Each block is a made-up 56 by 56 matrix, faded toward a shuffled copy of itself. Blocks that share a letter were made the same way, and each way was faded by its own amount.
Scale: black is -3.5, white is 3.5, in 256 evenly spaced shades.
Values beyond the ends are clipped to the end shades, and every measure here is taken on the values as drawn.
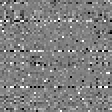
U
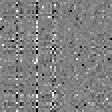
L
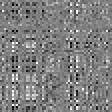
L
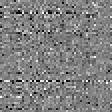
U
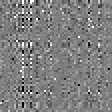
L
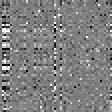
L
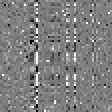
L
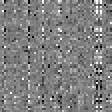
L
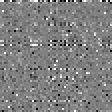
U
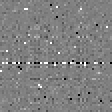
U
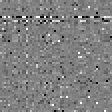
U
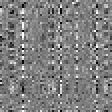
L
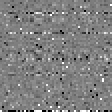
U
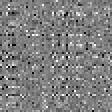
U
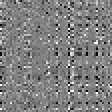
L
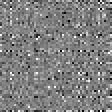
U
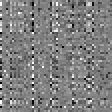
L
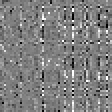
L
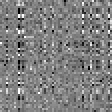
L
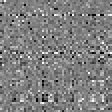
U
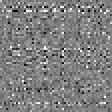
U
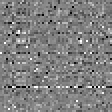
U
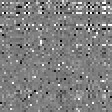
U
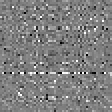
U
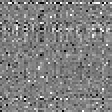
U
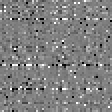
U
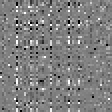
L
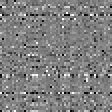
U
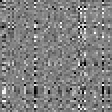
L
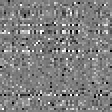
U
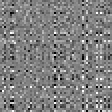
L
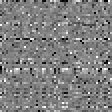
U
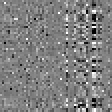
L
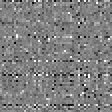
U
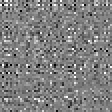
U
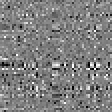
U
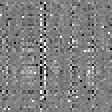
L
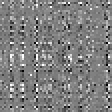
L
